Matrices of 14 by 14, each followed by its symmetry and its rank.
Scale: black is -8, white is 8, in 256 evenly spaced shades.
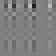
neither, rank one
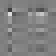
neither, rank one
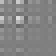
symmetric, rank one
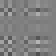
neither, rank one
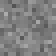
antisymmetric, full rank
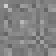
symmetric, rank three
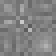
symmetric, rank three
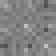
symmetric, rank three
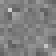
symmetric, rank three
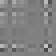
symmetric, rank one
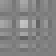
symmetric, rank one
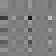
neither, rank one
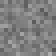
antisymmetric, full rank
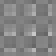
symmetric, rank one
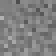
antisymmetric, full rank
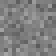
antisymmetric, full rank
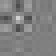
symmetric, rank one
